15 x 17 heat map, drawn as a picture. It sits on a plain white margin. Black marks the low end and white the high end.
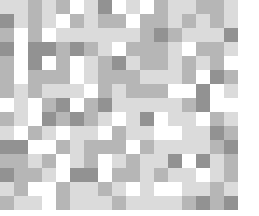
The halves do not mirror each other. No overall slope runs across the table. On average the colour sits 80% of the way up the scale.
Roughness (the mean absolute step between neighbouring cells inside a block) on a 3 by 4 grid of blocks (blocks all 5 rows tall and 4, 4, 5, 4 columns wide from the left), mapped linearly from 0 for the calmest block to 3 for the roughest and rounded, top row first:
2111 / 2203 / 1111
